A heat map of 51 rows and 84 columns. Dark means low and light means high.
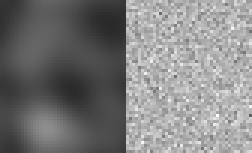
It is made of 1 by 2 panels. Panel 1,1: low, smooth. Panel 1,2: high, fine-grained.
